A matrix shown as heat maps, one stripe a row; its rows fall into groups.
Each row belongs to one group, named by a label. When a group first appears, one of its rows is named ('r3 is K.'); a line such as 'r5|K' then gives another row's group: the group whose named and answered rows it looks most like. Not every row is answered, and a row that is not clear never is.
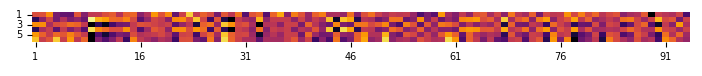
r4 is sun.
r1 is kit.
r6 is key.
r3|key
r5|key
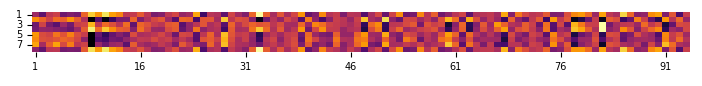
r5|key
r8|sun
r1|sun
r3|sun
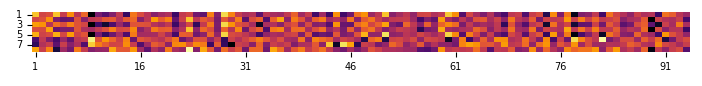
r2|kit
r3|key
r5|key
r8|kit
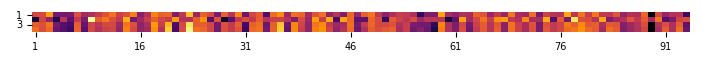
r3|kit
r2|sun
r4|kit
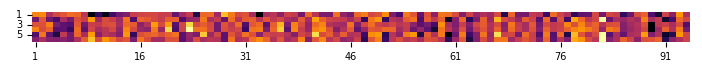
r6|sun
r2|sun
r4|kit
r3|kit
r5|sun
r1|key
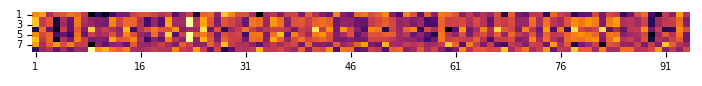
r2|kit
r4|sun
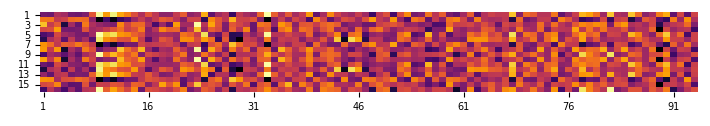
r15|kit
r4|kit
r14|key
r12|sun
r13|sun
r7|key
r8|kit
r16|sun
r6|sun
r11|sun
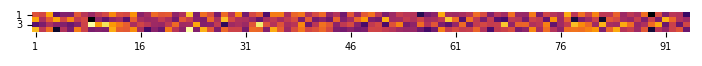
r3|sun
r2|key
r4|kit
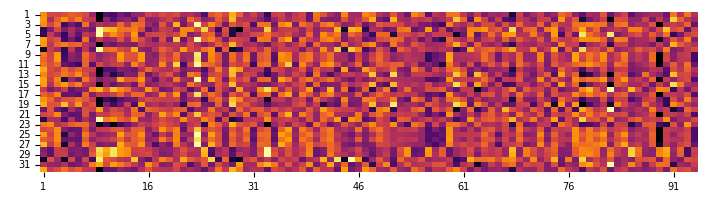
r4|sun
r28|sun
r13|key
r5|sun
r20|sun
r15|key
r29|sun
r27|kit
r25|kit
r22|sun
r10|kit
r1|key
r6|kit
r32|key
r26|kit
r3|kit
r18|key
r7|key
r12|key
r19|key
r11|kit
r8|sun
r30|sun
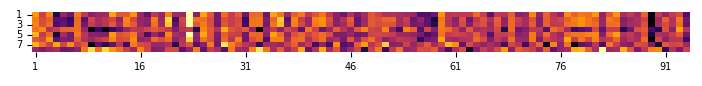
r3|kit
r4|key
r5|kit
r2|kit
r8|sun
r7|key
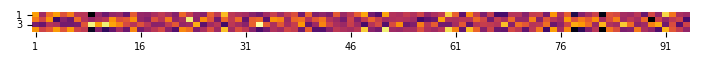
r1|key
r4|key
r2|kit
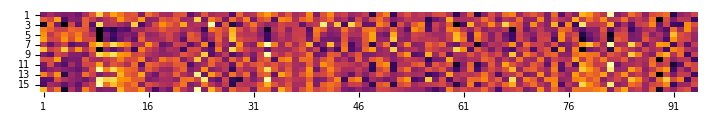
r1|sun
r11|sun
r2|kit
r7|sun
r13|kit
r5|key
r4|key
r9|sun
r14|sun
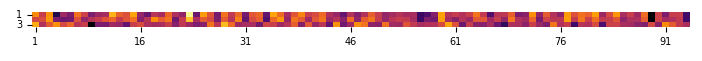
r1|kit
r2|kit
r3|key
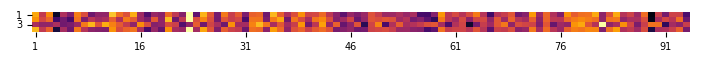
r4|kit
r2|kit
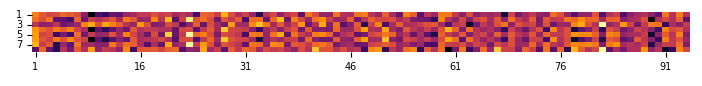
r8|sun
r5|kit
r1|key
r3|sun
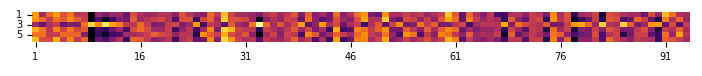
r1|key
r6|key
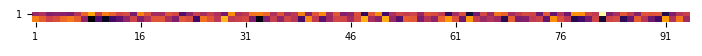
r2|key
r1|sun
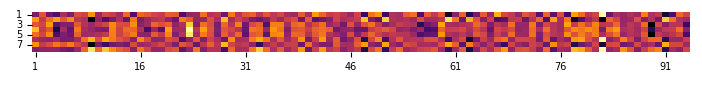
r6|sun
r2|key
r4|kit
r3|kit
